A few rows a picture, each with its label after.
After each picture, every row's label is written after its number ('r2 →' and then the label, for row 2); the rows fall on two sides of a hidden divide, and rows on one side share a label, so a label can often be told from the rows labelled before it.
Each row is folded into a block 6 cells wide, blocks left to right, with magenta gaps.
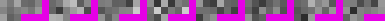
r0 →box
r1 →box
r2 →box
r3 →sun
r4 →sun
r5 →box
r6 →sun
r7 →box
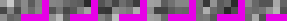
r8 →box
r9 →box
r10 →box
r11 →box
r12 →sun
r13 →box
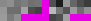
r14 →box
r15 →sun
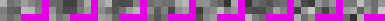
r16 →box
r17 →box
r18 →box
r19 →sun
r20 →box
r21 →box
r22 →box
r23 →sun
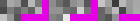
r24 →box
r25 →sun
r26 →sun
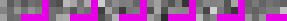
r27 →box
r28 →sun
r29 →sun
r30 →box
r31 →box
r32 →box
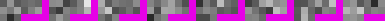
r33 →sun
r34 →box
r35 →sun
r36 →sun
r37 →sun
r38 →sun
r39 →sun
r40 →box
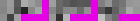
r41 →sun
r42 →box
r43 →box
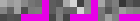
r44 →sun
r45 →sun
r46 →box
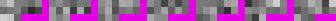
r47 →box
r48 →box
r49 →sun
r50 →box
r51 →sun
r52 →sun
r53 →box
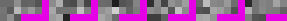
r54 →box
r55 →box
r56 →box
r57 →sun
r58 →box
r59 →sun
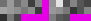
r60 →sun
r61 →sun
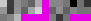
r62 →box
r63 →box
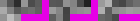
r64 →box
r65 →sun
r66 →box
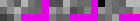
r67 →sun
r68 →sun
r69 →sun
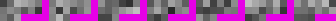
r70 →sun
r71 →box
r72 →box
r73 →sun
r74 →box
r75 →sun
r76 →sun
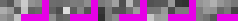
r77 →sun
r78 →box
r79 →sun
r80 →box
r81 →sun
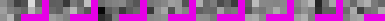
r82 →box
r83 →box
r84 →sun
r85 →sun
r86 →box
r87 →box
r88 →box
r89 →sun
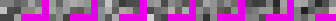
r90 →sun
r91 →sun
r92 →box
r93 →box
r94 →sun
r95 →box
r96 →box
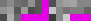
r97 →sun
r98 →sun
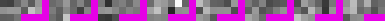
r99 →sun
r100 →sun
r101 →sun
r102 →sun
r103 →box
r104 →box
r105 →box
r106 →sun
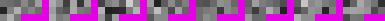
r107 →box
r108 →box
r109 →sun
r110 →sun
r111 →sun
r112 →box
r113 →box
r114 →sun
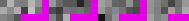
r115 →sun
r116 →box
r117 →sun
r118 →box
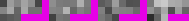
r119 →sun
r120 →sun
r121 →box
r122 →sun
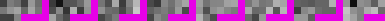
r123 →sun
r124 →box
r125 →sun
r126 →sun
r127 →box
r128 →sun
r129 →box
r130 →box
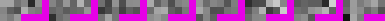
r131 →box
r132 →sun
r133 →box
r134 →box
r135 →sun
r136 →sun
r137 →box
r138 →sun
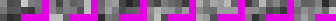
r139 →sun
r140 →box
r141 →sun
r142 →box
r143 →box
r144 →sun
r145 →box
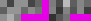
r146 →box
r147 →sun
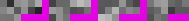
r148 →sun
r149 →sun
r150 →box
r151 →sun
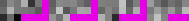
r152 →sun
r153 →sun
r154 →box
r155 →box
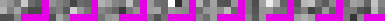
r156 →sun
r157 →box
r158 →sun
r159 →sun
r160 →box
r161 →sun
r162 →box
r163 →sun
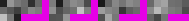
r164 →box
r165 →sun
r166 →sun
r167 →sun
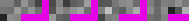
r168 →sun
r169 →box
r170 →sun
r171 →sun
